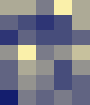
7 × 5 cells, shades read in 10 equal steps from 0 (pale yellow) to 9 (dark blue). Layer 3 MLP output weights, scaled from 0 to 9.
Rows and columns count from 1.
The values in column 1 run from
3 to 9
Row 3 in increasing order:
6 6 7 7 8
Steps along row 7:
down up down up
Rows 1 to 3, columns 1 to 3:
3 3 5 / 6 7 8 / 8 6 7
